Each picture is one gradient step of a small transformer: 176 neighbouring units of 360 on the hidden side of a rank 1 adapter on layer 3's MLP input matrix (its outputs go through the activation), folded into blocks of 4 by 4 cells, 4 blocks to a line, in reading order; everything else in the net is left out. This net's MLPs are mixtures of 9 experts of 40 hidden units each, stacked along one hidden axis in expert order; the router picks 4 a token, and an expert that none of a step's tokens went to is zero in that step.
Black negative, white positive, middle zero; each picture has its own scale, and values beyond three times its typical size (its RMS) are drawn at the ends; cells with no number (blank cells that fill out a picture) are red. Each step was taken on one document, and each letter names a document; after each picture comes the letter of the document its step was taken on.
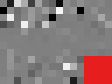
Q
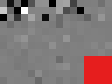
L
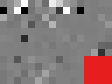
L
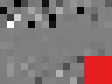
Q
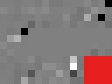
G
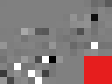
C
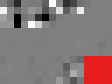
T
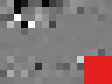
Q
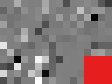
C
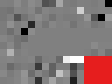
G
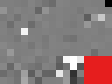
G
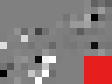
C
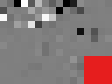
T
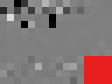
Q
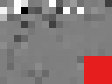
L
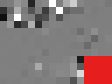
T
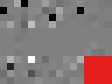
Q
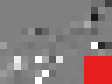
C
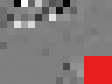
T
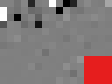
T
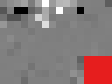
L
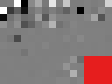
L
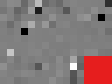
G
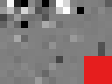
L
